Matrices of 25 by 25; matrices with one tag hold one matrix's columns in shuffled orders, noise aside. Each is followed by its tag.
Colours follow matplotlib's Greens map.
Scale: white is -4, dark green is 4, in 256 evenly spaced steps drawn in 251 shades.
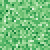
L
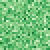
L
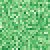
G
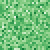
G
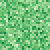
L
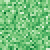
G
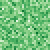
L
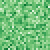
G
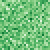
L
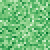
L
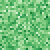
G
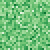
G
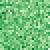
G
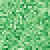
G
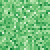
G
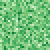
L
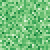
L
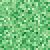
L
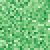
L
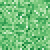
G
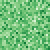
L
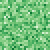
G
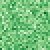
G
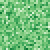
G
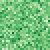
L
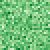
G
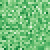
G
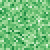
L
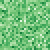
L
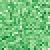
G
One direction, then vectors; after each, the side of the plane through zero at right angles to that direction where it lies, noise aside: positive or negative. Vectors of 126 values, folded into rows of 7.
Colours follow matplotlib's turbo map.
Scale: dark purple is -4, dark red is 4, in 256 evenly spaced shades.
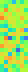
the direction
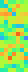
positive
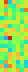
negative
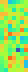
positive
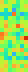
negative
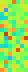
negative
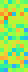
positive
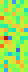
positive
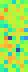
positive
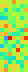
negative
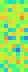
positive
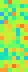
negative
